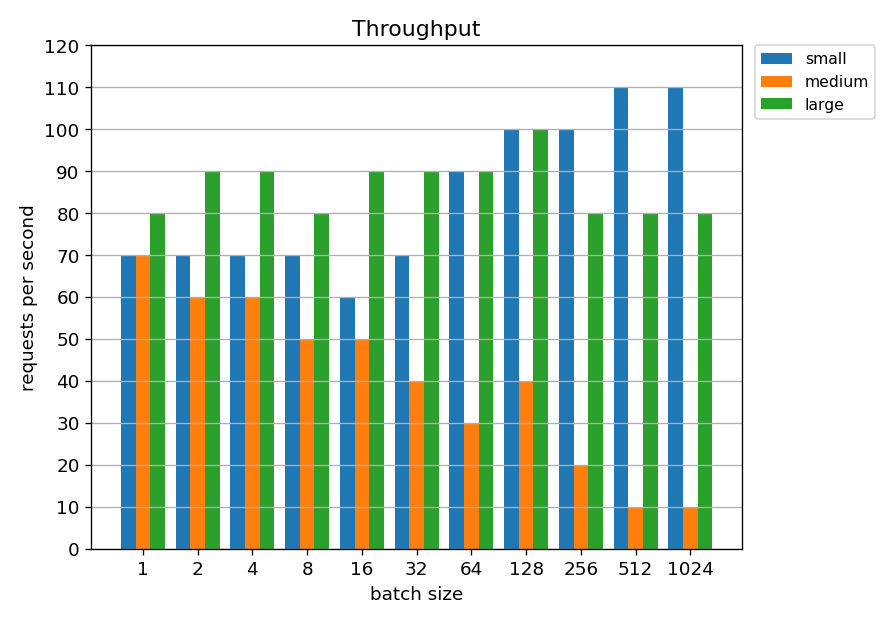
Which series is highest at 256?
small
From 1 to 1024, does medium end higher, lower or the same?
lower
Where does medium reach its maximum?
1
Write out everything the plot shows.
Title: Throughput
x-axis: batch size, ticks 1 2 4 8 16 32 64 128 256 512 1024
y-axis: requests per second, ticks 0 10 20 30 40 50 60 70 80 90 100 110 120
Legend: small, medium, large
Values:
small: 70 70 70 70 60 70 90 100 100 110 110
medium: 70 60 60 50 50 40 30 40 20 10 10
large: 80 90 90 80 90 90 90 100 80 80 80
